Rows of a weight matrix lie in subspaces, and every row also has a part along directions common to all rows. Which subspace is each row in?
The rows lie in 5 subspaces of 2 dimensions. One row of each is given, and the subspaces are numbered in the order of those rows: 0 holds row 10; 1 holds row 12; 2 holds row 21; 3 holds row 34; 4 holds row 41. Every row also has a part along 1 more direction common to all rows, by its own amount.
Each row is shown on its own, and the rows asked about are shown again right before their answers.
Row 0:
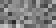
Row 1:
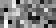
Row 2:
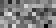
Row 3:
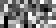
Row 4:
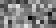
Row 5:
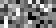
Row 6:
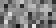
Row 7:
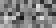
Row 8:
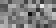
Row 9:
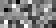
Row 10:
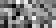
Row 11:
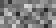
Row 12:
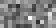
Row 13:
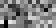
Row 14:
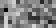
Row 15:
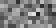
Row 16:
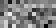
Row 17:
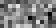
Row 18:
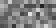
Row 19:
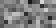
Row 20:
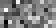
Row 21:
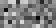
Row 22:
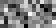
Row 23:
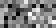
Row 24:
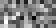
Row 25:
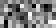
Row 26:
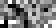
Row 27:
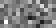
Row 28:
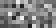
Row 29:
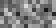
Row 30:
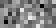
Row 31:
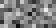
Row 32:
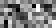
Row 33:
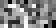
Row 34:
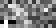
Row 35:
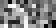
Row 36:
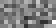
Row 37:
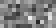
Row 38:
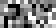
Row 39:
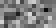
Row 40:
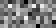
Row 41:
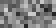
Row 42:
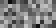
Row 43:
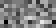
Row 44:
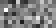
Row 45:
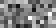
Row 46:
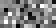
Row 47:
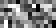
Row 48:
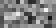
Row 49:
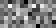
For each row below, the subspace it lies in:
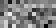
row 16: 4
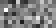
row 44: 2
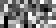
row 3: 0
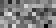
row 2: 4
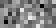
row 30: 3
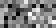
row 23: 2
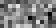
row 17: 1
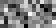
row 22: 4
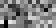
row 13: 3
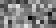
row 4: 1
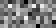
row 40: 2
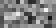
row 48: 1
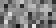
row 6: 0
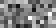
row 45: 1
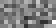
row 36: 3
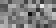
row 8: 4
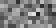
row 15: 4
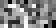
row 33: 3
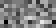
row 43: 3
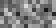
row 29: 4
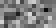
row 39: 1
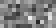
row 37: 1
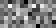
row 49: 2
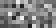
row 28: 0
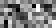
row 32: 0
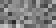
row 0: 3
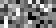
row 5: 3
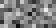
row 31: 1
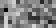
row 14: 2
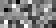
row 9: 2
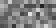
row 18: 4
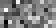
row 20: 2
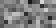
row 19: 1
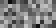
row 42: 2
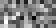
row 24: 0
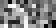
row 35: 3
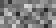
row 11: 4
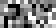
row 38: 1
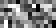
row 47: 0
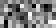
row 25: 0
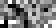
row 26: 3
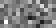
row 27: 3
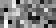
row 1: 2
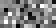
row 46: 3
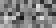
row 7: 0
